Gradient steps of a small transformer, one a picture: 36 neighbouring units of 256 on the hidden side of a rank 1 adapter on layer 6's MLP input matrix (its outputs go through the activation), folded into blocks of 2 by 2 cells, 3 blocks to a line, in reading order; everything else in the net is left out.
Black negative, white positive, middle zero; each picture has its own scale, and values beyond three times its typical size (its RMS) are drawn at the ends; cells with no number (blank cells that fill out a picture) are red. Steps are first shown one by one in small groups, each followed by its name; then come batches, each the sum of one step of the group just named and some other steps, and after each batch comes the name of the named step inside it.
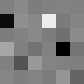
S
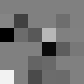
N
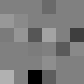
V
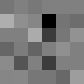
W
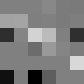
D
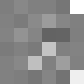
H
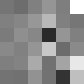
H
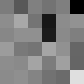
H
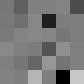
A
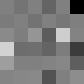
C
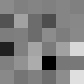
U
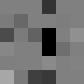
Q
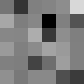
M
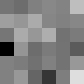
Q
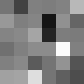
M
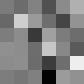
U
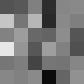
M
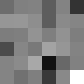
U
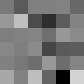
A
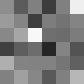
C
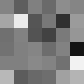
Q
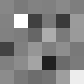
U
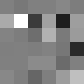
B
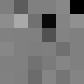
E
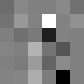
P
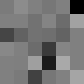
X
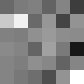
B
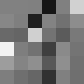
X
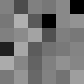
E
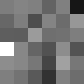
X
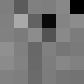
E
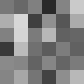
B
